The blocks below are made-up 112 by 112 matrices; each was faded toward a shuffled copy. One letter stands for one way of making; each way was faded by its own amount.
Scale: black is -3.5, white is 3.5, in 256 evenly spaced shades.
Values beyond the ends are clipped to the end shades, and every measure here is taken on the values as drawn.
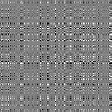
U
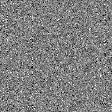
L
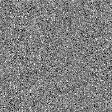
L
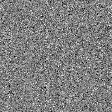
L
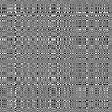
U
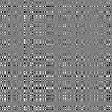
U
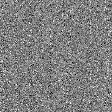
L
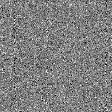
L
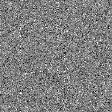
L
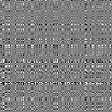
U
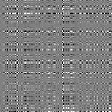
U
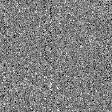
L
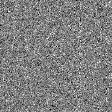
L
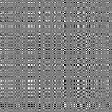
U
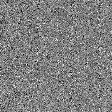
L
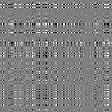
U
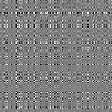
U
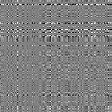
U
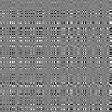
U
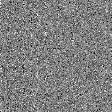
L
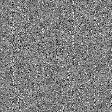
L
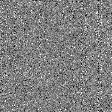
L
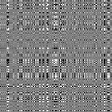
U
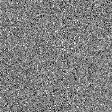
L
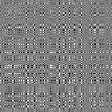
U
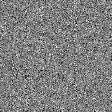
L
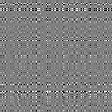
U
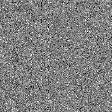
L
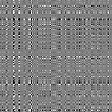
U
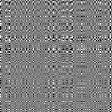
U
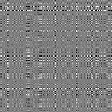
U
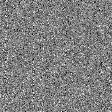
L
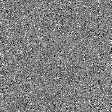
L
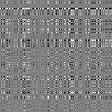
U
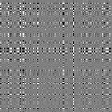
U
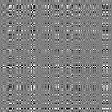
U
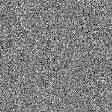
L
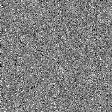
L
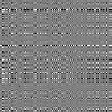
U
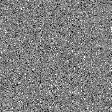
L
